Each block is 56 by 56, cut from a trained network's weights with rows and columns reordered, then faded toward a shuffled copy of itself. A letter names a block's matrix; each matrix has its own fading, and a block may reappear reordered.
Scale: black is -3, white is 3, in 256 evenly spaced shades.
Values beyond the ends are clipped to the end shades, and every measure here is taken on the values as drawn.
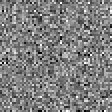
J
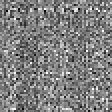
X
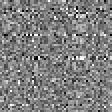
J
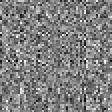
J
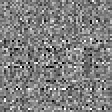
J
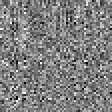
J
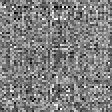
X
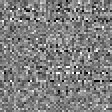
J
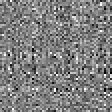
J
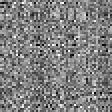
X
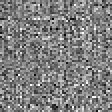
X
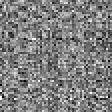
X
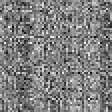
X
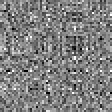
J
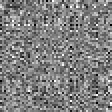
J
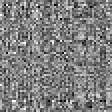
X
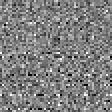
J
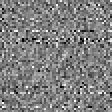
J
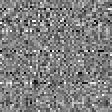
J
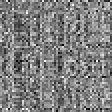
X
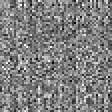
X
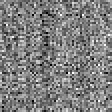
X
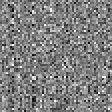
J
